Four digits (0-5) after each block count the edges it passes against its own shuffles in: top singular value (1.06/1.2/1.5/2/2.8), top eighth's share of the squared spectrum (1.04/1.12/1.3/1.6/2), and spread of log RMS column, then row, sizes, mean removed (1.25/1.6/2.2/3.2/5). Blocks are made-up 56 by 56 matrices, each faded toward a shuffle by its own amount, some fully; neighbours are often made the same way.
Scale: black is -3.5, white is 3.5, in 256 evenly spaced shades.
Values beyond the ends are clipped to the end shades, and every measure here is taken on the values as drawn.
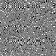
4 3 1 2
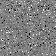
2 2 0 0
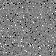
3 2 0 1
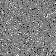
0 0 0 0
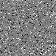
1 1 0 0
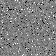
0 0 0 0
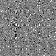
3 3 1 1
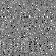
3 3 1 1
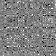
4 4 2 2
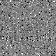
3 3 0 1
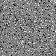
1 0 0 0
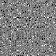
4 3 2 2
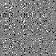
4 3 2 1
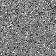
2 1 0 0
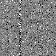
2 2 2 0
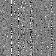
3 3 3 0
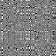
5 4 3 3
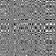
5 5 3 3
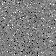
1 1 0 0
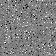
1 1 0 0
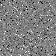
2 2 0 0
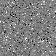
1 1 0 0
